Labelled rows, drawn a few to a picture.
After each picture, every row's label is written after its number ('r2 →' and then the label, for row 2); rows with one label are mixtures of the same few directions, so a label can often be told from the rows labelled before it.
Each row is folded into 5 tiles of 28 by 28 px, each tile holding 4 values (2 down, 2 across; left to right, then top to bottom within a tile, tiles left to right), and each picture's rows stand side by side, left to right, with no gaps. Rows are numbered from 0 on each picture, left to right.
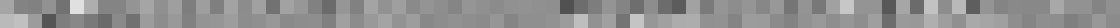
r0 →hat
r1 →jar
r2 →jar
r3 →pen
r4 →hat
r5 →jar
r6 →jar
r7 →hat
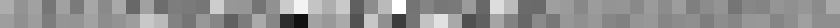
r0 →jar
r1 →hat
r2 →hat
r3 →hat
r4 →jar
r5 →jar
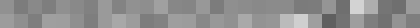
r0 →hat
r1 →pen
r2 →hat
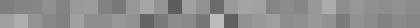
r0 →hat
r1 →pen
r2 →jar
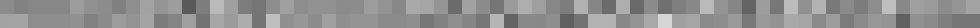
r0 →hat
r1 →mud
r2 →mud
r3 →pen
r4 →pen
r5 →jar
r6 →jar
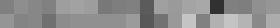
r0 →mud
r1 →hat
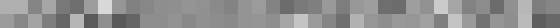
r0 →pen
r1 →mud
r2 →hat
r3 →pen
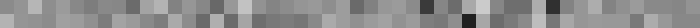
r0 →jar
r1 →pen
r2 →hat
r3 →mud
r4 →pen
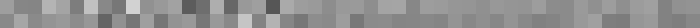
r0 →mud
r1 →mud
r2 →hat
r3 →hat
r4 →hat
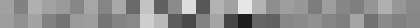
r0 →jar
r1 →pen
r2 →pen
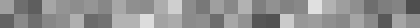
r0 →pen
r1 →pen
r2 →jar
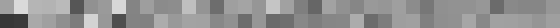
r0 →hat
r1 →mud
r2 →pen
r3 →hat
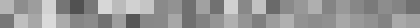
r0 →mud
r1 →jar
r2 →jar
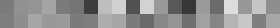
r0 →mud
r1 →jar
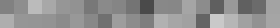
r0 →jar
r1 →hat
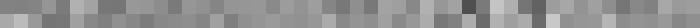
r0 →hat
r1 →pen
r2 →mud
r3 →mud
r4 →mud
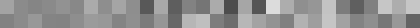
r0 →jar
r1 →jar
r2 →mud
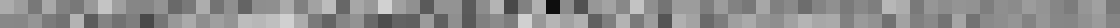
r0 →pen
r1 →pen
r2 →pen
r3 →mud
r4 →pen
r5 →pen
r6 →mud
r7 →mud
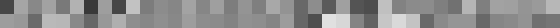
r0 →jar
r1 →jar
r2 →hat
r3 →jar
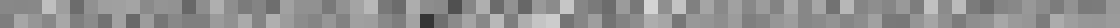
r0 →mud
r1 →mud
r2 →mud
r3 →pen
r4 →jar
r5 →jar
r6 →jar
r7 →hat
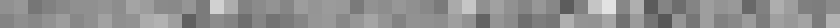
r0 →jar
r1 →hat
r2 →hat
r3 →jar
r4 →jar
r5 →mud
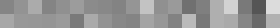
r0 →pen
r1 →mud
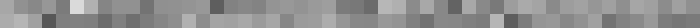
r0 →hat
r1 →hat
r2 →mud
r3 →pen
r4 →hat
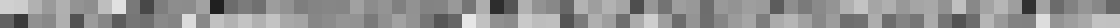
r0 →hat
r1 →hat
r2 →hat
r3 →hat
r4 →hat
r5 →hat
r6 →hat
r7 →jar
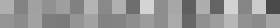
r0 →jar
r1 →jar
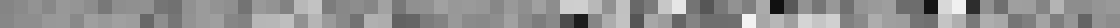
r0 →pen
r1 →pen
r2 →pen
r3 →hat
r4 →hat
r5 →hat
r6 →mud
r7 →pen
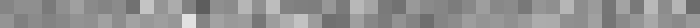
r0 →mud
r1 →mud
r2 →hat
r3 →pen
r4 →jar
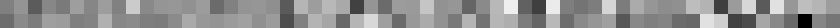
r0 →jar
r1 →hat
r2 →hat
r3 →mud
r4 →jar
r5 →pen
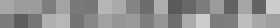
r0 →hat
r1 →jar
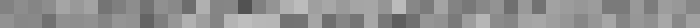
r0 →mud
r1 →pen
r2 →hat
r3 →jar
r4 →mud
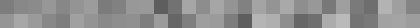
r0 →hat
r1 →pen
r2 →hat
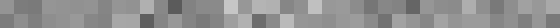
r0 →pen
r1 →jar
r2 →jar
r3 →mud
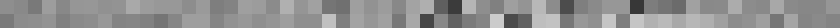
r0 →jar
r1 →hat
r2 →mud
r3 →pen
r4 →hat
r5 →pen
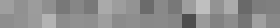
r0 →mud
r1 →mud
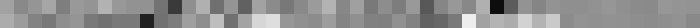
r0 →pen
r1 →pen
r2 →jar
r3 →hat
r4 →mud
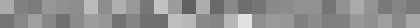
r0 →jar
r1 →pen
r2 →mud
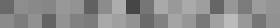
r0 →mud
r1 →hat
